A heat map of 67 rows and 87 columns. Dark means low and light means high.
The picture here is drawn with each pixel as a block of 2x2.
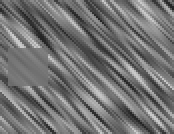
Slope: none. Odd patch: calmer, in the middle left. Mirror symmetry: none. Grain: diagonal, down to the right. Calmest part: middle left. Odd rows or columns: none.
